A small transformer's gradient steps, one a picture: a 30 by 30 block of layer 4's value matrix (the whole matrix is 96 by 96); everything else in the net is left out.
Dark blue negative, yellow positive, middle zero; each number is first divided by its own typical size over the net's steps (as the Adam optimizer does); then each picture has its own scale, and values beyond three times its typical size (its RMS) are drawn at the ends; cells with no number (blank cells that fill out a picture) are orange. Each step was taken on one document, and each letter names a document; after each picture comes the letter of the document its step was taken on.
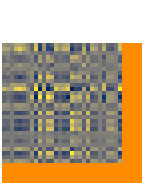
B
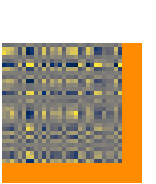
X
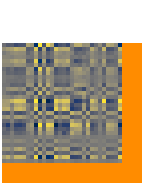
B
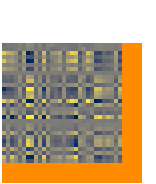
X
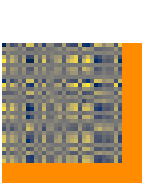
X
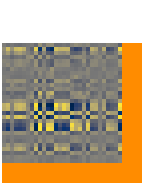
B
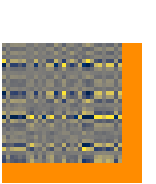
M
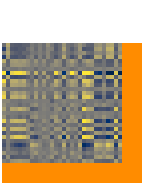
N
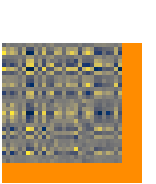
X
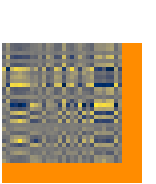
N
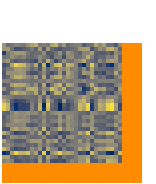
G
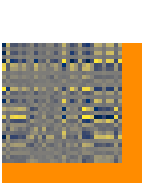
M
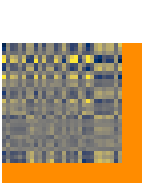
M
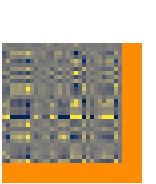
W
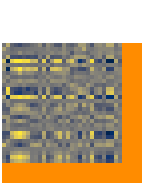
N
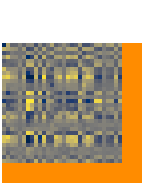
X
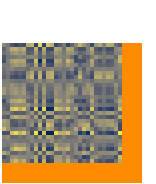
B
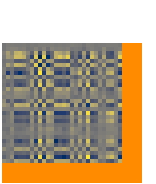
B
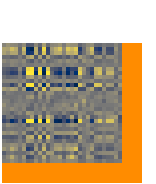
B
